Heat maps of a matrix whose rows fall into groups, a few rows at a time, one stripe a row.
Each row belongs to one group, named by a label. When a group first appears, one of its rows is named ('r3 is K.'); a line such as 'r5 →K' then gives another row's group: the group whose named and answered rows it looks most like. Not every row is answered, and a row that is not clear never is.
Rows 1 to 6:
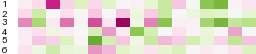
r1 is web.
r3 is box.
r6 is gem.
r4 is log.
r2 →box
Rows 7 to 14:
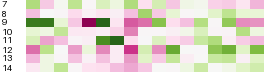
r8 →box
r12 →box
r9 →log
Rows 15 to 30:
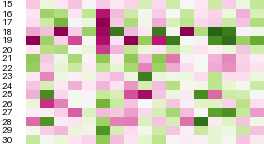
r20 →gem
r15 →box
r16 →gem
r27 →web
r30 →log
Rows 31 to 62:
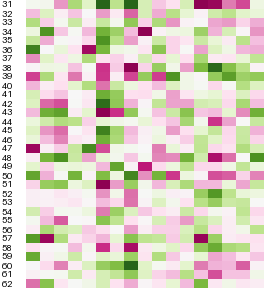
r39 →box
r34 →log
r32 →box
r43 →gem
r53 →web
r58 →web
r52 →web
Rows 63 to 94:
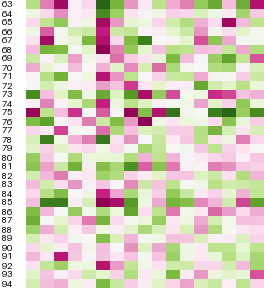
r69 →web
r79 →log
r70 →box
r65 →gem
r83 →box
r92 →gem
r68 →gem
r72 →web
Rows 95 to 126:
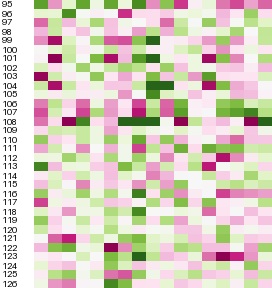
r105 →log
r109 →gem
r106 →box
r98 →box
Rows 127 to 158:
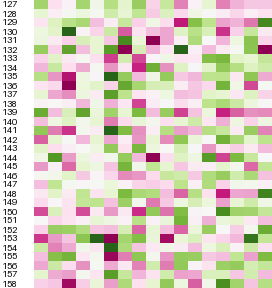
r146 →web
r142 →box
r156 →box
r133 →web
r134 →box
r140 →gem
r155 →gem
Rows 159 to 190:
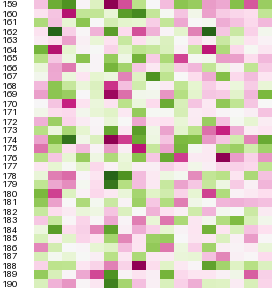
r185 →log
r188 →web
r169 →gem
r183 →box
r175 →box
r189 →log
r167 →log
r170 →web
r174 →gem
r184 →log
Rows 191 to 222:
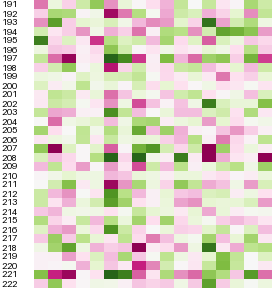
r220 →web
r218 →web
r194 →web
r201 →gem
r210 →gem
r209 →box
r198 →gem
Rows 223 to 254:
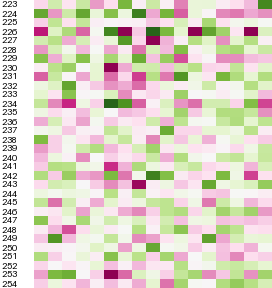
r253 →gem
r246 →web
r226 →log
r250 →log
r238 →log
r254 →box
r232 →web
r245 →log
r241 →gem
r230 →gem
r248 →web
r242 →log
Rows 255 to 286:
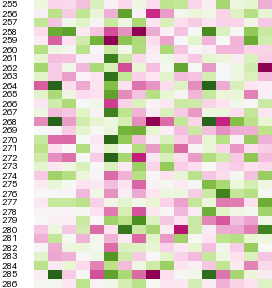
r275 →web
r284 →log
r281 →box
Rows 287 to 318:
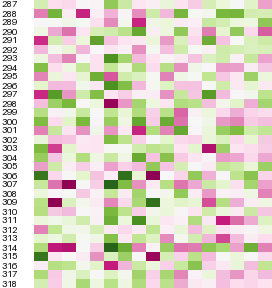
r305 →box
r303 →log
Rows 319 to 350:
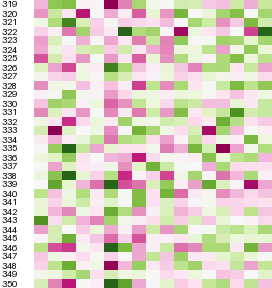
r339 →log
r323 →box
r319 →gem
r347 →box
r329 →gem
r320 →box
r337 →log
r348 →gem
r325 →box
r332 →web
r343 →log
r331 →box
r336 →web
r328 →box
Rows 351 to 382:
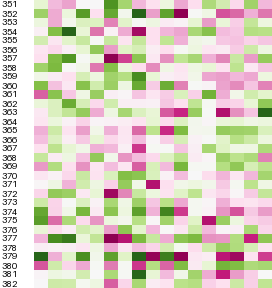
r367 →web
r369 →box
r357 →gem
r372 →gem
